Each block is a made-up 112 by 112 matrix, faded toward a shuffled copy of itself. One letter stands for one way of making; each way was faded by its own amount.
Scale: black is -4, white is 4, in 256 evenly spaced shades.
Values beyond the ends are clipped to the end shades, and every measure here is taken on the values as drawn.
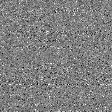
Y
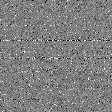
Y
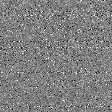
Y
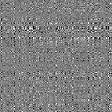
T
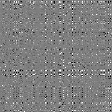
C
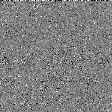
Y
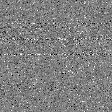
Y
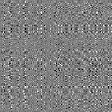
T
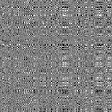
T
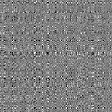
T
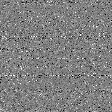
Y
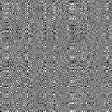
T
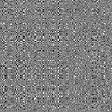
T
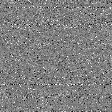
Y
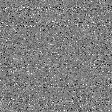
Y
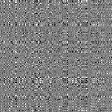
T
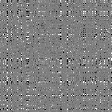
C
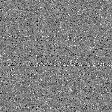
Y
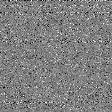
Y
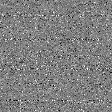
Y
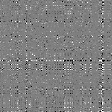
C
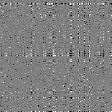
C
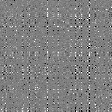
C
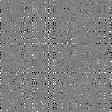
C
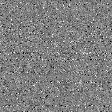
Y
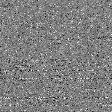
Y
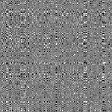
T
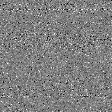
Y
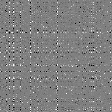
C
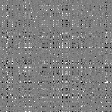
C
